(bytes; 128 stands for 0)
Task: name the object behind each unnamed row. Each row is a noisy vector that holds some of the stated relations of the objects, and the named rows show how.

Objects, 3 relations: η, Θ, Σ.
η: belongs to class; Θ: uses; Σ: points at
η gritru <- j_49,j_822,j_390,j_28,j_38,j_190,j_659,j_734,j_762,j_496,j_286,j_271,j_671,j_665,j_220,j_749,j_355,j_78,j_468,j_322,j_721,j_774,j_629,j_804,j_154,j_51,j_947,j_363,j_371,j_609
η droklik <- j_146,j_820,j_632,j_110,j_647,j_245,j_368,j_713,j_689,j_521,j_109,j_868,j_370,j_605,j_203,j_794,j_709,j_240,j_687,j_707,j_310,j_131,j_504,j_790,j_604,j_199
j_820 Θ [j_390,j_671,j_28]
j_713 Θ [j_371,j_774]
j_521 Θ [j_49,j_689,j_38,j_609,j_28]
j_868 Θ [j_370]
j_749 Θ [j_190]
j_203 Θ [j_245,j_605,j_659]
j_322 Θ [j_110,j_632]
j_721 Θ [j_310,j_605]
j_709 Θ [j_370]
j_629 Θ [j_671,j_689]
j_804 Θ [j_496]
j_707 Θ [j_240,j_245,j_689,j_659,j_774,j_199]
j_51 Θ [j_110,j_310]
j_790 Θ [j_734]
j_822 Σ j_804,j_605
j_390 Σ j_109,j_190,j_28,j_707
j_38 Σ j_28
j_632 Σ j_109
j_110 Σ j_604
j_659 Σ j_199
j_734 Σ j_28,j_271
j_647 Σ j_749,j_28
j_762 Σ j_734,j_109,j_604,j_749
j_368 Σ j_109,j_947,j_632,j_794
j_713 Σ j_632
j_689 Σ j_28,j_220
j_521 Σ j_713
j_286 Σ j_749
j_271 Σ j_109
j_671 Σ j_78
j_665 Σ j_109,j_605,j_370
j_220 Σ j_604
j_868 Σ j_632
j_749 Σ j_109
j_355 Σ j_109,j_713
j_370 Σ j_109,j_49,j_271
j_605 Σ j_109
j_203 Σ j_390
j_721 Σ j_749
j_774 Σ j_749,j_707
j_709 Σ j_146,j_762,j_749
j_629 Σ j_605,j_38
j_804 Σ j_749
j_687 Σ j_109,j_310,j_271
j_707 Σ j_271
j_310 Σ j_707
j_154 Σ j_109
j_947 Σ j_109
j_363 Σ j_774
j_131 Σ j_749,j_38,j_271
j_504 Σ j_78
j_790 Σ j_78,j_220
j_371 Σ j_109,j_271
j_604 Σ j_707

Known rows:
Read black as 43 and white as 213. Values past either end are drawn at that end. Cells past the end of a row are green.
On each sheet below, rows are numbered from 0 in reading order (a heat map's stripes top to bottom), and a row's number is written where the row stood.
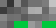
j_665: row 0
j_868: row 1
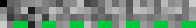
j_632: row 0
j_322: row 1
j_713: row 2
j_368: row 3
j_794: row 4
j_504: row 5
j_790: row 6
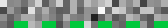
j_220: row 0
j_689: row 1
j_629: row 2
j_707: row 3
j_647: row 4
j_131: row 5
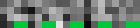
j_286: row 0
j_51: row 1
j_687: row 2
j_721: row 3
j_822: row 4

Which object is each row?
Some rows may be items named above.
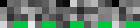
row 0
j_632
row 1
j_370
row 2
j_749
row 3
j_659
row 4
j_605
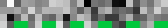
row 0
j_310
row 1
j_820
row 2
j_604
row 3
j_605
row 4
j_749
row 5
j_521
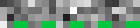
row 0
j_370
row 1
j_38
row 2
j_707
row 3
j_671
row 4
j_709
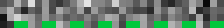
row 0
j_804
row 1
j_390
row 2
j_368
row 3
j_220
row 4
j_734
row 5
j_371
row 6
j_109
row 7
j_271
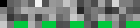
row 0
j_632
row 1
j_110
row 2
j_774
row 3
j_762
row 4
j_734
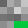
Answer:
j_203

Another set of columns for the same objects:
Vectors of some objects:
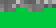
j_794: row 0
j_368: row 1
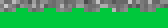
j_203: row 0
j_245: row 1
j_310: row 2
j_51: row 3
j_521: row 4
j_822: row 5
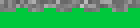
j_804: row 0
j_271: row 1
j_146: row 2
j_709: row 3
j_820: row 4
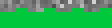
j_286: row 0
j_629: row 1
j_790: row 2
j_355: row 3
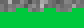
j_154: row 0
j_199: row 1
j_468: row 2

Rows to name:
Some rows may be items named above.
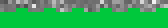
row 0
j_368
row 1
j_110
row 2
j_38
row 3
j_713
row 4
j_734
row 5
j_707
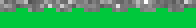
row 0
j_131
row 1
j_632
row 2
j_203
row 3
j_687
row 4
j_110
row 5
j_774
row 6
j_868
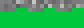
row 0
j_370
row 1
j_605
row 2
j_310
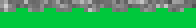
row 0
j_689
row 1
j_820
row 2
j_131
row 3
j_38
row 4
j_687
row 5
j_749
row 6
j_659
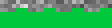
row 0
j_109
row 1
j_721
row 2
j_368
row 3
j_671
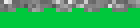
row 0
j_371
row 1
j_390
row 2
j_707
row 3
j_604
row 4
j_647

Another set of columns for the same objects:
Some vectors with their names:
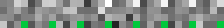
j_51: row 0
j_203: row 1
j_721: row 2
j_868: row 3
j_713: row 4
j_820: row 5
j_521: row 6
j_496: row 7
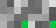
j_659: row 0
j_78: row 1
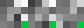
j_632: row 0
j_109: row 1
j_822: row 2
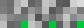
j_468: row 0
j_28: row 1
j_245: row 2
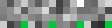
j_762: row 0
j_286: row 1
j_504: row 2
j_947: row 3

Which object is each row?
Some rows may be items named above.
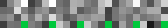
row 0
j_868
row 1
j_109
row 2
j_390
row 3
j_671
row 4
j_521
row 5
j_749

